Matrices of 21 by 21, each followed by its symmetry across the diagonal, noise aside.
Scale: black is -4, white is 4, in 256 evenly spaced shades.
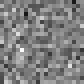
neither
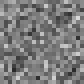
symmetric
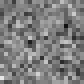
neither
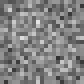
symmetric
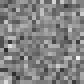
neither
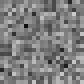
symmetric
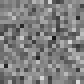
neither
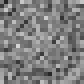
symmetric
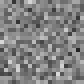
neither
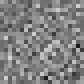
symmetric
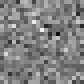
neither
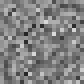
symmetric
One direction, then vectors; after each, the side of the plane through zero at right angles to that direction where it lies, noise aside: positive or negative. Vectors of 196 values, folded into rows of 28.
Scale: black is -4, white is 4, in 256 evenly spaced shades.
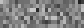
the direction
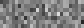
negative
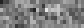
negative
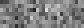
negative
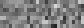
negative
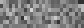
positive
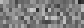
positive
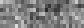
positive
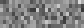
negative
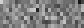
positive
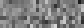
positive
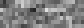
negative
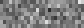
negative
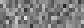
positive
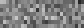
positive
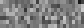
positive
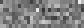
negative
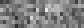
negative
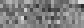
negative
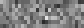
positive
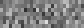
negative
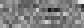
negative
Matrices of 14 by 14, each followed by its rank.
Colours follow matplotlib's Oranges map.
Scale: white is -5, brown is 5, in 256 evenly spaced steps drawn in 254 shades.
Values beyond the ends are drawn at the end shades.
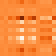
one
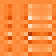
one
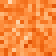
full rank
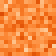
full rank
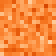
full rank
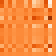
one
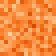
full rank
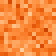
full rank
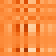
one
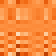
one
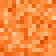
full rank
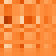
one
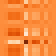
one
